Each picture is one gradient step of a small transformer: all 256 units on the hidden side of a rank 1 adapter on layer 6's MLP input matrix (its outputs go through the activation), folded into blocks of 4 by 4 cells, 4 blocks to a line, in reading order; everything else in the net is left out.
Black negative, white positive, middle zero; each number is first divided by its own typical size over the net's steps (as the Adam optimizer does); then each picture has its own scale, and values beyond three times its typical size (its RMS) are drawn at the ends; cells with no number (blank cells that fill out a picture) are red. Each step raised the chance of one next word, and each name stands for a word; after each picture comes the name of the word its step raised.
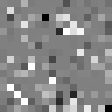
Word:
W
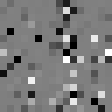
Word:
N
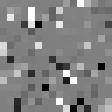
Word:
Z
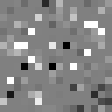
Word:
N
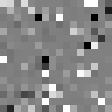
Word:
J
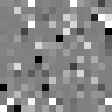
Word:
J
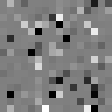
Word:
N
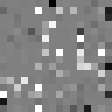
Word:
Z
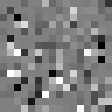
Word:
W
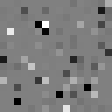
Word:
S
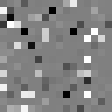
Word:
N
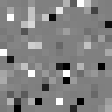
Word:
Z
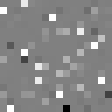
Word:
S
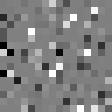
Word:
W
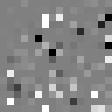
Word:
S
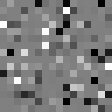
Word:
N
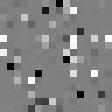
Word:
J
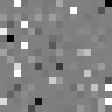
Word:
W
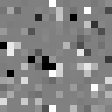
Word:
J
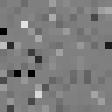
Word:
S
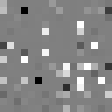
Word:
J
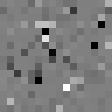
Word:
S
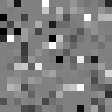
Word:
N
